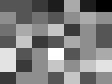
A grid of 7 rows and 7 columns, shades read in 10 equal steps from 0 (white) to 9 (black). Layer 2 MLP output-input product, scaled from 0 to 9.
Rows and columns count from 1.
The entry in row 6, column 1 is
1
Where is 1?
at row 5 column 1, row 6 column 1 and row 6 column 7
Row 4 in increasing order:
2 3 4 6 6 6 7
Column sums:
30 34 35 30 29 31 33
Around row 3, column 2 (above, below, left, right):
6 2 5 4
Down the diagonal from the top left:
6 6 4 6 6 2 4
